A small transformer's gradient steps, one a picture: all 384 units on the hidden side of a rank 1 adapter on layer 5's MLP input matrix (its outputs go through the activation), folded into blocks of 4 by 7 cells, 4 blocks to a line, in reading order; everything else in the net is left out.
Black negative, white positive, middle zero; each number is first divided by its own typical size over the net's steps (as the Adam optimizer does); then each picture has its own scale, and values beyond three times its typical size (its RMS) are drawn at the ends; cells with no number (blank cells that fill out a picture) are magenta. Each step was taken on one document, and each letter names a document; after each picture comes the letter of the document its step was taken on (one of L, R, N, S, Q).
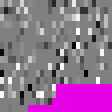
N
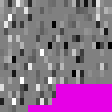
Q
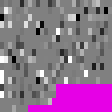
N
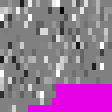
N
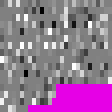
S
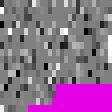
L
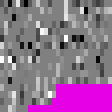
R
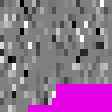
R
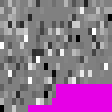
L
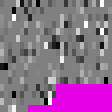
R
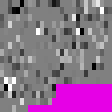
N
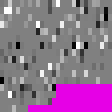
N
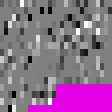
R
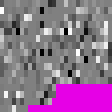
L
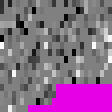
L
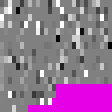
N
